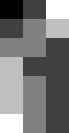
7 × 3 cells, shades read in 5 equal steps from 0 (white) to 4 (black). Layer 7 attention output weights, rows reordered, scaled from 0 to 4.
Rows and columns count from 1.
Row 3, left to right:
2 2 3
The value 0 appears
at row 1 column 3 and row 7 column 1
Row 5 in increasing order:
1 2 3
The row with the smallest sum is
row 7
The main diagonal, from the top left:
4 2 3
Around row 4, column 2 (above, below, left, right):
2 2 1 3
